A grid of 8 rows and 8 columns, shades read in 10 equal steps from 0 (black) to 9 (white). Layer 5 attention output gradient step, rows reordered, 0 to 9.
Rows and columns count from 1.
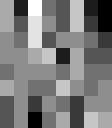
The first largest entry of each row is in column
3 3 3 4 6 5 2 7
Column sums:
38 33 42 37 33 40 30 25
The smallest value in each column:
3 1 0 3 1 2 1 0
